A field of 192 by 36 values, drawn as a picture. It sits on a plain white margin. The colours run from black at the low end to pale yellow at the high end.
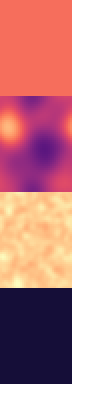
The table splits into 4 rows of 1 panel. Panel 1,1: high, flat. Panel 2,1: middling, smooth, strong in contrast. Panel 3,1: very high, blotchy, faint in contrast. Panel 4,1: very low, flat.
